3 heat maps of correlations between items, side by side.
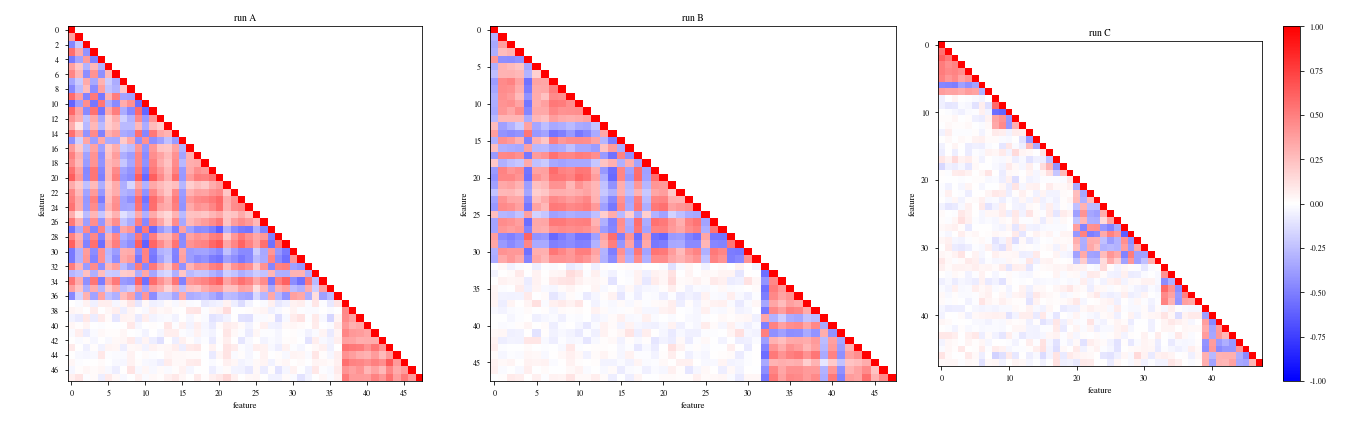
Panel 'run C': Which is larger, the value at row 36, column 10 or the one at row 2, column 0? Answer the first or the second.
the second
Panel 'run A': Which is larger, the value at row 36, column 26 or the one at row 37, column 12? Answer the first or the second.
the second
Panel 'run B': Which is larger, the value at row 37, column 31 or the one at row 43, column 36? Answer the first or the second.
the second
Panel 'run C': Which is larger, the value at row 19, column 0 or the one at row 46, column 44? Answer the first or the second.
the first
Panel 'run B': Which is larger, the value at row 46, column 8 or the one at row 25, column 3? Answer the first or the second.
the first
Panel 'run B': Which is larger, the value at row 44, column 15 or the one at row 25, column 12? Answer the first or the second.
the first
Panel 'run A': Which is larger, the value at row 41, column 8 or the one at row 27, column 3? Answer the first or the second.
the first
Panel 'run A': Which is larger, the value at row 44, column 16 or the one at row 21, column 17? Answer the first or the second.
the second
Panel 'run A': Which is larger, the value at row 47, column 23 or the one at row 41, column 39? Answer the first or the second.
the second
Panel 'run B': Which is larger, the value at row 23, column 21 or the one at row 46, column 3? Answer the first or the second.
the first
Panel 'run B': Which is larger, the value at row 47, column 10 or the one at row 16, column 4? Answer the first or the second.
the second
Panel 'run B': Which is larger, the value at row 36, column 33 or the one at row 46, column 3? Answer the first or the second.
the first
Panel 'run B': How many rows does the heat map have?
48
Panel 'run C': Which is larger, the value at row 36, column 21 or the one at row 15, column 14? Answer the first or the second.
the first
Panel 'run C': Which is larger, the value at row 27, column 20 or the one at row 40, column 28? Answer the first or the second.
the first
